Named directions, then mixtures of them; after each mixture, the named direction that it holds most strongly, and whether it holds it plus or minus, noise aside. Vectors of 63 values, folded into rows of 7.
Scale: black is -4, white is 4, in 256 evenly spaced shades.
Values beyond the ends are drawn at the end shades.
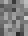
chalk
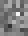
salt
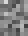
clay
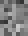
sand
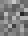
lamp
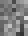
chalk, plus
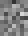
lamp, minus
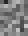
clay, minus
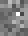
salt, plus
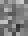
sand, minus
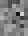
salt, minus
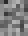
clay, minus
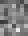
sand, plus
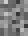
clay, plus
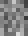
chalk, minus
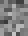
sand, plus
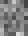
chalk, minus
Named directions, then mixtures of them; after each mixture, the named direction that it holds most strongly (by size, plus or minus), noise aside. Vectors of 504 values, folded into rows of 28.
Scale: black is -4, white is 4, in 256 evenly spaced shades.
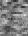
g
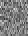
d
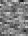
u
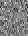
d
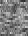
u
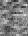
g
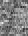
g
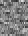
u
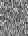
d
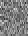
d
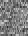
d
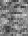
g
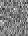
d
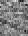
u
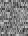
d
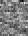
u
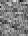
u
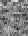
g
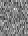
d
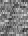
g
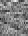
u
